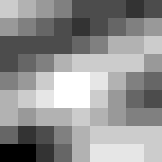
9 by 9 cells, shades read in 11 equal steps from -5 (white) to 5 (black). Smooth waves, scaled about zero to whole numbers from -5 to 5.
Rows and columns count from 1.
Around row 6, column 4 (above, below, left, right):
-5 -2 -4 -5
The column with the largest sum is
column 2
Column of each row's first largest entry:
8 5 1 1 9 9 8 2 1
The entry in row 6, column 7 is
-1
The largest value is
5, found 2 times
